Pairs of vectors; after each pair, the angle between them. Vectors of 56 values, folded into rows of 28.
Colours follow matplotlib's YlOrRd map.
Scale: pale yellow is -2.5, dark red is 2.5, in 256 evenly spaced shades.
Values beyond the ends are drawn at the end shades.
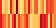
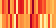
nearly opposite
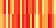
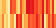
orthogonal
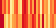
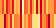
partly opposed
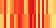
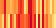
nearly parallel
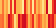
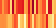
nearly opposite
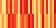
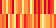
partly opposed
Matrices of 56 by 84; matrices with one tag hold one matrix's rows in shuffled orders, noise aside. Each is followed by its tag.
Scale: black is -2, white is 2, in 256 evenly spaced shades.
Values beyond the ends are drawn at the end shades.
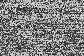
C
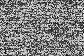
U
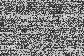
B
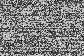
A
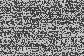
A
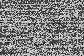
B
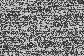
U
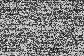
U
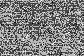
A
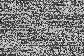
B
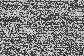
U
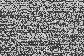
B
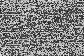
U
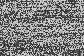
C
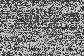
A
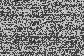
A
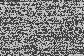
U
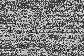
B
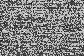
C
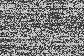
B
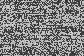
A
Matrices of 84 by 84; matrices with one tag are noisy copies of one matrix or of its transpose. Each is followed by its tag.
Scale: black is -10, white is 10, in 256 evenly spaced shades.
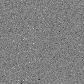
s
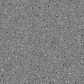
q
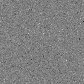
s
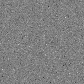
q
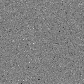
s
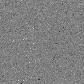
s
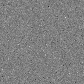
q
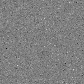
q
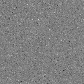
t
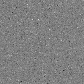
t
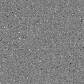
t
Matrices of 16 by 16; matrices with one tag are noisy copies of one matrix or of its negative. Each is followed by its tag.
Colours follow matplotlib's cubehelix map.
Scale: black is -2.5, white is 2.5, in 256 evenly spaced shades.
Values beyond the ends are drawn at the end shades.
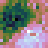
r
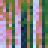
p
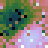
r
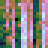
p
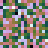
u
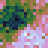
r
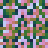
u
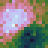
r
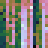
p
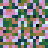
u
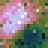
r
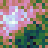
r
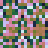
u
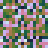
u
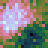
r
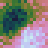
r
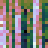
p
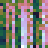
p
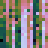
p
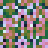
u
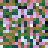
u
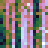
p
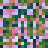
u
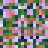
u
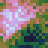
r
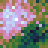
r
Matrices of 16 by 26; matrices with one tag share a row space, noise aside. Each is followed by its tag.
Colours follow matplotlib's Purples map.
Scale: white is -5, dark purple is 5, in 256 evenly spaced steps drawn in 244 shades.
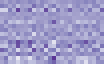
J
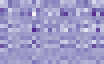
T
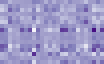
T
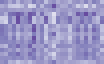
J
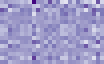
T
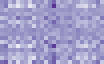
J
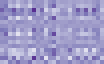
J
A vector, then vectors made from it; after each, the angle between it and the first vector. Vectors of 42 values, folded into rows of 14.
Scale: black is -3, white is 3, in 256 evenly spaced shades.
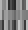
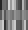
nearly opposite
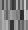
orthogonal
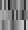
partly aligned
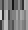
partly aligned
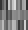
nearly opposite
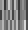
partly opposed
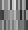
partly opposed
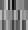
partly aligned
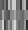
nearly opposite
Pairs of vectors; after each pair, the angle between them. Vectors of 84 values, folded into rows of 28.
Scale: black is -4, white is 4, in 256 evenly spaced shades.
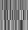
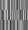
nearly opposite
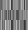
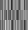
nearly parallel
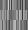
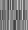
nearly opposite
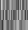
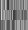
partly aligned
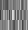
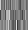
orthogonal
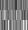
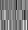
nearly parallel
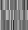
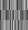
nearly opposite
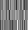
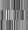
orthogonal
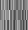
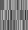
partly aligned
